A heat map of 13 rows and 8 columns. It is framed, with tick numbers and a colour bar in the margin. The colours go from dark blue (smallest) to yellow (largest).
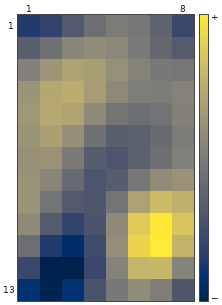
The bottom right is the ninth with the highest average. No single row or column stands out from its neighbours. The ninth with the lowest average is the bottom left. On average the colour sits 50% of the way up the scale.
